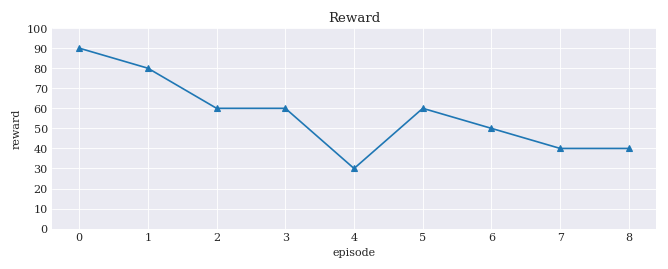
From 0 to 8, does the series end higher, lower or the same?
lower
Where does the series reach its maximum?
0
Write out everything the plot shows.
Title: Reward
x-axis: episode, ticks 0 1 2 3 4 5 6 7 8
y-axis: reward, ticks 0 10 20 30 40 50 60 70 80 90 100
Values:
90 80 60 60 30 60 50 40 40
